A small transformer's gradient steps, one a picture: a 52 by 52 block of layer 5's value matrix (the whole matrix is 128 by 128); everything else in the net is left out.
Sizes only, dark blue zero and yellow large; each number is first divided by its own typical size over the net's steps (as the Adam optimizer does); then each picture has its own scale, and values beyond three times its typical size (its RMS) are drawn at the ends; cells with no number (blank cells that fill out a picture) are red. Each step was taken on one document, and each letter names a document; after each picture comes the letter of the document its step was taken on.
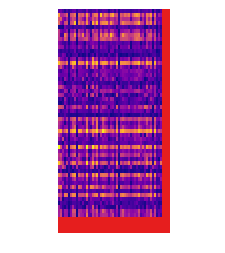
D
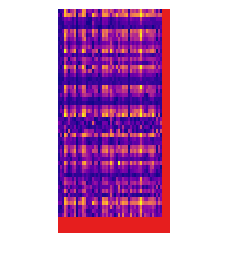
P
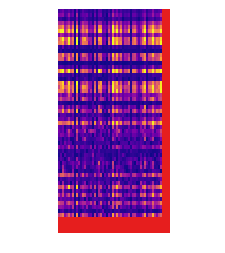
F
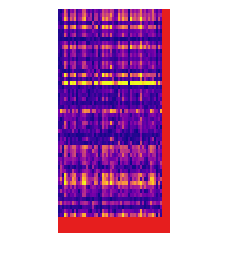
P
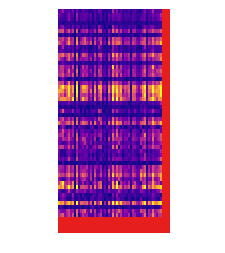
F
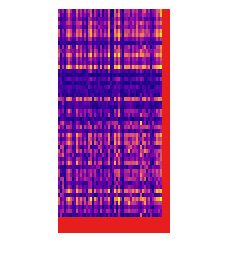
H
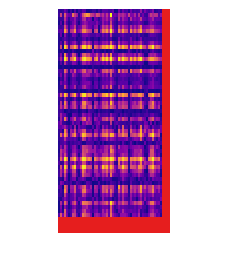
P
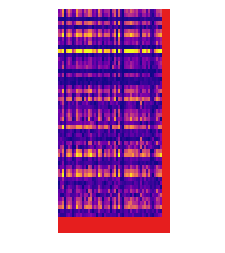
H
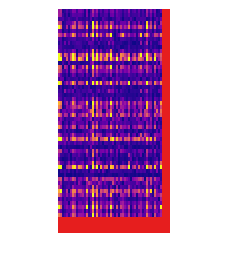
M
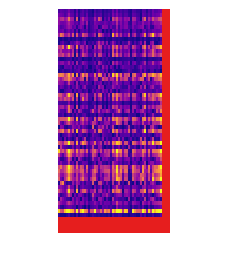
F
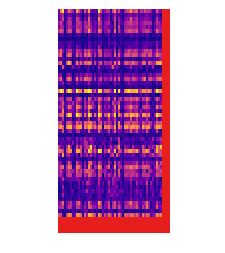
H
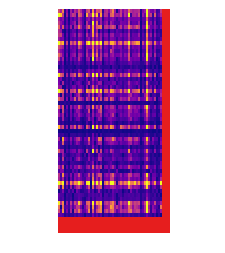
M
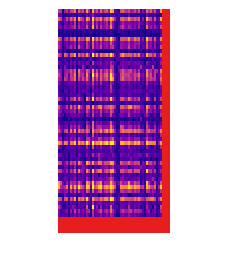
D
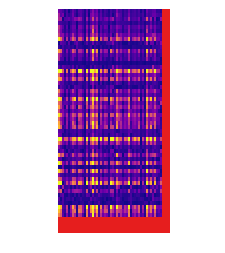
M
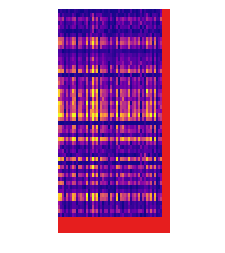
D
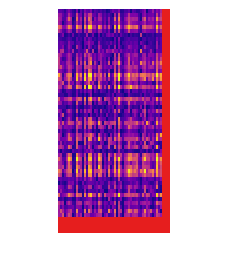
H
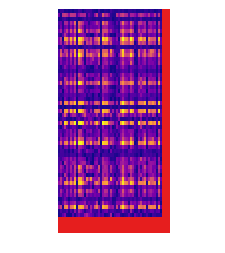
P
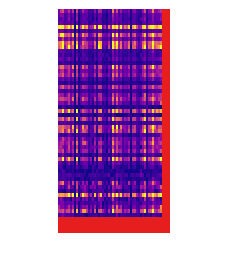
F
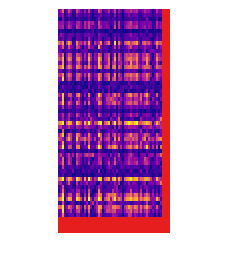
H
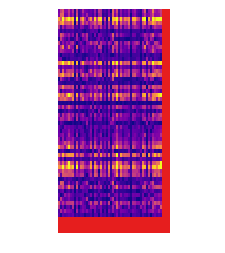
F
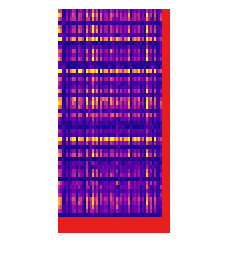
M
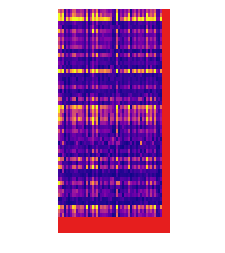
M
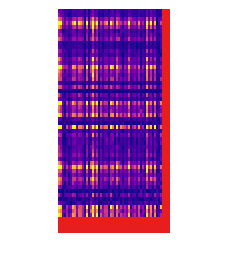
M
